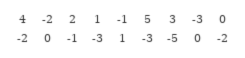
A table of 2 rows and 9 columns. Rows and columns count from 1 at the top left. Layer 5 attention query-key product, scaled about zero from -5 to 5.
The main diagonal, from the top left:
4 0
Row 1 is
4 -2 2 1 -1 5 3 -3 0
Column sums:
2 -2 1 -2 0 2 -2 -3 -2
